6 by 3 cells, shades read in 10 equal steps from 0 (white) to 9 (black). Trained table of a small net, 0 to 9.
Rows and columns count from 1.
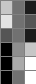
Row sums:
15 12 19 15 12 14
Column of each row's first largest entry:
3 3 3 1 1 1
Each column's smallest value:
1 3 0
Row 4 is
9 4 2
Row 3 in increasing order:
5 6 8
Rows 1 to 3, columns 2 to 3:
5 8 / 5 6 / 5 8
